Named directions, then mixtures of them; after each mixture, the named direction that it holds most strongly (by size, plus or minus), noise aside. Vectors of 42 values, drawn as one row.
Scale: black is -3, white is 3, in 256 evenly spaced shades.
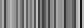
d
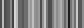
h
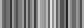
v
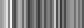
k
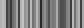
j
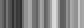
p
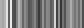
k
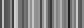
h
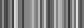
h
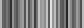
v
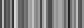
h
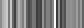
k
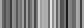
v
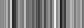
k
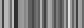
h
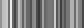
k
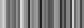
j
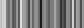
j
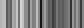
j
